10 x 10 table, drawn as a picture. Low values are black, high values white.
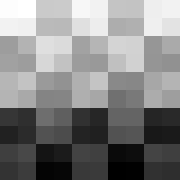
Seam: horizontal, 60% of the way down, the top part higher. Ninth with the highest average: top left. Lone odd cells: none. Slope: up to the top.
